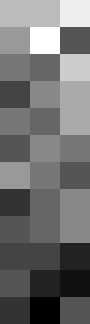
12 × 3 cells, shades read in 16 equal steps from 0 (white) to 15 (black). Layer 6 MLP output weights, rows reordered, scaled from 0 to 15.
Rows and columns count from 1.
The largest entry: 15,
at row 12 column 2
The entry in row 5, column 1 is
8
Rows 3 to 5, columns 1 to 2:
8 9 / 11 7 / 8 9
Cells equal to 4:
2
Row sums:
9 16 20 23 22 25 24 28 26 35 37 37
